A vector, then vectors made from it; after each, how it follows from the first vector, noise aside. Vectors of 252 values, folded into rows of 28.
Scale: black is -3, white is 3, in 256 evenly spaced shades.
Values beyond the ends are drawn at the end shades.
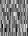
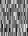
copied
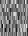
copied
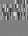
partly zeroed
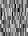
wrapped around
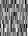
negated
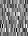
sign-scrambled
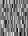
wrapped around
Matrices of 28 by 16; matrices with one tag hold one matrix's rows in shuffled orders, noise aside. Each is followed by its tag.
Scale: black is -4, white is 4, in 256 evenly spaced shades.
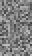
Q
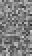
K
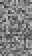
K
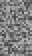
K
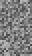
Q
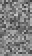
K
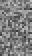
K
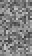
K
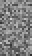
K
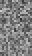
Q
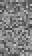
K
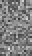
K
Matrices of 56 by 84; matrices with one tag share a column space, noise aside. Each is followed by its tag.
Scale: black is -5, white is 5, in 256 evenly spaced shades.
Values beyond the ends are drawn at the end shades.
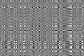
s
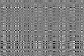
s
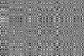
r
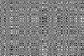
r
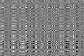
s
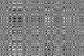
r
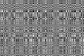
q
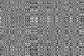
r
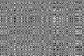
r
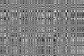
q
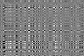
s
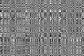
q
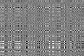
s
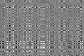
s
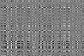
s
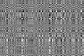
q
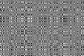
r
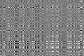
s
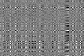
s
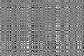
s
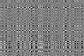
s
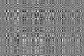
q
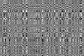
q
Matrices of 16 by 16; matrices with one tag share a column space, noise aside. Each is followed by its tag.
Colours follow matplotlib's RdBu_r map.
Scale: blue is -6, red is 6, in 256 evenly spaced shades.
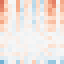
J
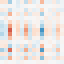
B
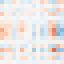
B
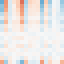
J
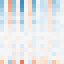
J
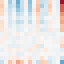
J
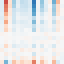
J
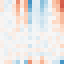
J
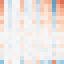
J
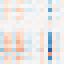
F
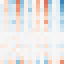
J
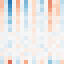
J
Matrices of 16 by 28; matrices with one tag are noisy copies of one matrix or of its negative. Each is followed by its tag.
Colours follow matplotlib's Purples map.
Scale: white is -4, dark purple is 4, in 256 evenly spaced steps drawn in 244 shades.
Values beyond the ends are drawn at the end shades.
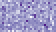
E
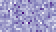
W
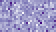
W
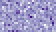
E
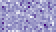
E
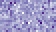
W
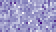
W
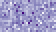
W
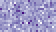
W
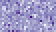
E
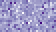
W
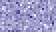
E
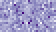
W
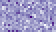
E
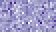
W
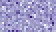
E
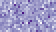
W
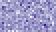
E
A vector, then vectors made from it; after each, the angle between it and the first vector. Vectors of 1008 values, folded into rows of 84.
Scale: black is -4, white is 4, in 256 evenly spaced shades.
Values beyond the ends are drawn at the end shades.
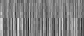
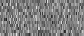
orthogonal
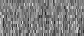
partly aligned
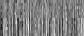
nearly opposite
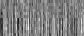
nearly opposite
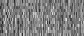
partly opposed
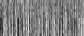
nearly opposite
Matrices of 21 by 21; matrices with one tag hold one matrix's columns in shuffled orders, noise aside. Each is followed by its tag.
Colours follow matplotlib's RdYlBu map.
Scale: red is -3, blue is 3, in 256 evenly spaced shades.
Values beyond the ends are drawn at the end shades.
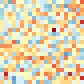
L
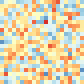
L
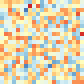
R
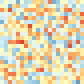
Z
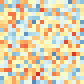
L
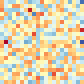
L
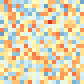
L
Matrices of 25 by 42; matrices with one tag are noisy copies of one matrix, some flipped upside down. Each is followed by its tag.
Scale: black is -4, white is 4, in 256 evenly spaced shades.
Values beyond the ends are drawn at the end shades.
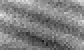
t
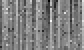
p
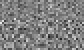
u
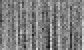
p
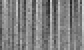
p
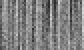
p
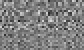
u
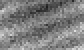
t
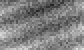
t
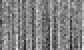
p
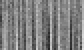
p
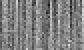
p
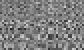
u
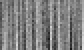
p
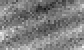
t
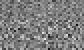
u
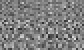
u
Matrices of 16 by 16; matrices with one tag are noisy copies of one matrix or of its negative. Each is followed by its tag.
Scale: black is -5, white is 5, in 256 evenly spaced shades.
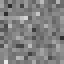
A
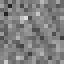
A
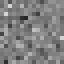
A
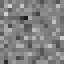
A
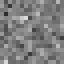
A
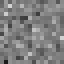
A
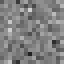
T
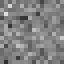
A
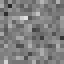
A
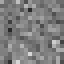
T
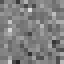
T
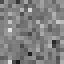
T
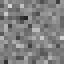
A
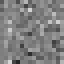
T
